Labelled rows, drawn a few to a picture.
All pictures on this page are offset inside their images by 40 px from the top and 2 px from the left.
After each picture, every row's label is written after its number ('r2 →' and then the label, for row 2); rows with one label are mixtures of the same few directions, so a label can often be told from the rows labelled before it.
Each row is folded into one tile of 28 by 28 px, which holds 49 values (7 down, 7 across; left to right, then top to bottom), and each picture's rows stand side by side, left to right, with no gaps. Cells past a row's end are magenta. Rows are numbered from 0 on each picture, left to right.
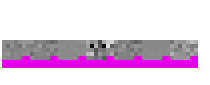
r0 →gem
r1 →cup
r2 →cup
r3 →gem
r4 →cup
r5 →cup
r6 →cup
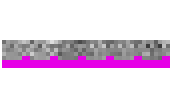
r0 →cup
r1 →cup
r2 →cup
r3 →gem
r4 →gem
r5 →gem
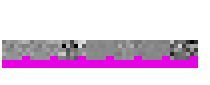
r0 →cup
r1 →cup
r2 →gem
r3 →gem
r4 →gem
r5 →cup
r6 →cup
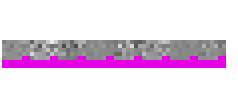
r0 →cup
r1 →cup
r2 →gem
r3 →gem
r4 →gem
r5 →cup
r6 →gem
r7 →gem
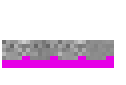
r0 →cup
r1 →gem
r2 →cup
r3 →cup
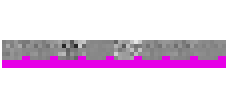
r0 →gem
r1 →gem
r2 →gem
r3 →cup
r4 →cup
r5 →gem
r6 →gem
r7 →gem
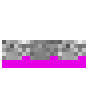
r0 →cup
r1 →cup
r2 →cup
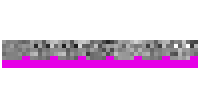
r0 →cup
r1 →gem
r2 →gem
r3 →cup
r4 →cup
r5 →gem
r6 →gem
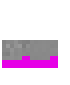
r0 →gem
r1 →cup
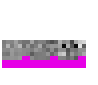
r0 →gem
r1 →cup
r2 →gem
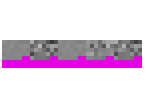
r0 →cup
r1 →cup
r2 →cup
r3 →gem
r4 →cup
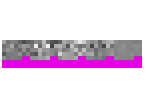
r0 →cup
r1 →gem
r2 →cup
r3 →gem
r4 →cup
